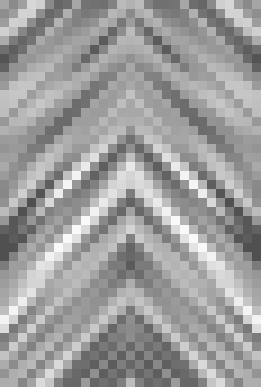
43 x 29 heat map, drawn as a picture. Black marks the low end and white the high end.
Slope: none. Mirror symmetry: left to right. Histogram: bell-shaped. Odd rows or columns: none.
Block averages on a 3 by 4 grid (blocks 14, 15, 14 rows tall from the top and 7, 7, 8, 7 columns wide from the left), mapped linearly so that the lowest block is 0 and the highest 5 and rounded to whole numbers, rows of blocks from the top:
3113
1441
5005
